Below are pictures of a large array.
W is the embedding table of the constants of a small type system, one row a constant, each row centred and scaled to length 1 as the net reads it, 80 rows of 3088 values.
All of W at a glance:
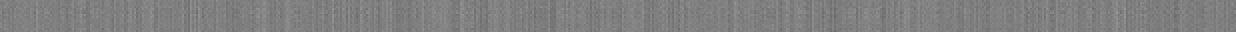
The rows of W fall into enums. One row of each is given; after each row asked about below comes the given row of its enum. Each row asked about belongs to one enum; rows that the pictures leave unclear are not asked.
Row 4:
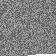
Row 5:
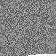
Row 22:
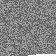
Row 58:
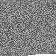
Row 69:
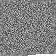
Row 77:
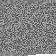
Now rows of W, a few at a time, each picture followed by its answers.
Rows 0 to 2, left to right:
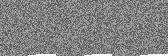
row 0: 69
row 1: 5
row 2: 77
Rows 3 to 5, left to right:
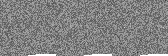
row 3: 58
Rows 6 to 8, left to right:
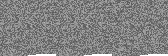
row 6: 77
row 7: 77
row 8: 22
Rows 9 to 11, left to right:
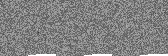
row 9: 5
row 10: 22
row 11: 4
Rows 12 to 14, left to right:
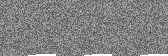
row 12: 77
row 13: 5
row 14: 5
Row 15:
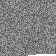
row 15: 5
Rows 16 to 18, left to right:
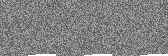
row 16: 58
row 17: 5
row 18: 69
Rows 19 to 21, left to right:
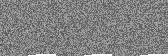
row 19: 69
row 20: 58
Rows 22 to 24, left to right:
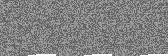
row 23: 77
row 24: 77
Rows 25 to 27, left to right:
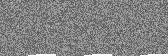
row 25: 5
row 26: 22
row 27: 69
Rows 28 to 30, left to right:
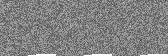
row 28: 22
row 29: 4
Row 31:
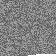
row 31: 22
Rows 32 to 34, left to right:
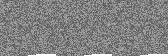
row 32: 22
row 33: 58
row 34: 22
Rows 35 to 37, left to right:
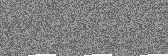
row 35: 58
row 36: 77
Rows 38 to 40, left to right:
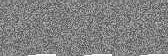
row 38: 77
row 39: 5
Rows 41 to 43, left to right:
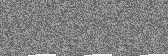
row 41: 58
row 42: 22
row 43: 22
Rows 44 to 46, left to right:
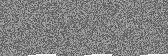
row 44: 77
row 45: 58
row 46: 4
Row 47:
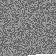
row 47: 77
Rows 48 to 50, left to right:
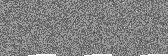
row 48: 22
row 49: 5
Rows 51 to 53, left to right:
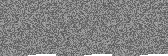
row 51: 77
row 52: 58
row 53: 77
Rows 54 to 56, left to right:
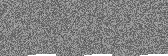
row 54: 4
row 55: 5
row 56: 77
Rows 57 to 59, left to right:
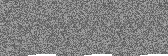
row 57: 22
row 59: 58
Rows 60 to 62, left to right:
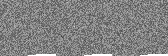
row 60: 4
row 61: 5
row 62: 69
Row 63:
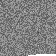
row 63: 5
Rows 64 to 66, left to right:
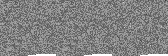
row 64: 22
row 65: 22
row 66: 5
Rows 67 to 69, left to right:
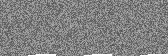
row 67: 58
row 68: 4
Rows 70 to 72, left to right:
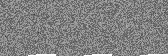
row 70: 5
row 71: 77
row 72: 4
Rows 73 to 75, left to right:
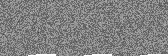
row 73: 5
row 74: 77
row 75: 58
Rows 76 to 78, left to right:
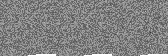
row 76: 77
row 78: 5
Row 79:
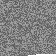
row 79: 22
